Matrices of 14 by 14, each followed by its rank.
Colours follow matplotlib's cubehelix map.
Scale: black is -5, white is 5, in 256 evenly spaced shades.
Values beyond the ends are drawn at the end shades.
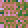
three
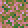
full rank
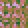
three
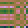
one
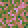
full rank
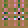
one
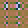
one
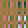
one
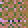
three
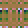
one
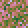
full rank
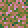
full rank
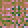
three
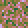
full rank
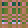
one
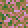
full rank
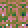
three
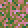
full rank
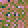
three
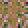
three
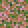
full rank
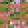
three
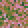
full rank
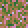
full rank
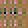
one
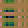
one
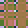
one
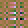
one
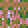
three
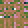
three
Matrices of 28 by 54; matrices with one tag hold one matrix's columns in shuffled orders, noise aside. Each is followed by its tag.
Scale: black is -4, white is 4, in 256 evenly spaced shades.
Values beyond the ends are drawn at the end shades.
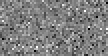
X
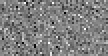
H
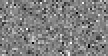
H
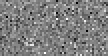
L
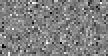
H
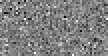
L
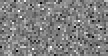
X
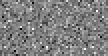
X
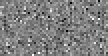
L
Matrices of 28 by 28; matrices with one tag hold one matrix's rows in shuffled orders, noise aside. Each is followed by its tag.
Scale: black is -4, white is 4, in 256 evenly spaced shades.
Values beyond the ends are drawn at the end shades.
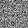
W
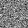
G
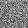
W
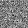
W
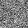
G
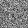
W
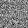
W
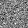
G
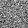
G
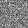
W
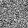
G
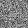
W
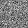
W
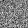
W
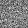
W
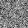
G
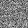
W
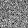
W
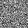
G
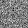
W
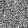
G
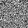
G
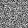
W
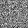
W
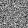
G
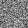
G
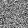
G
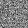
W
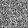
W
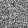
W
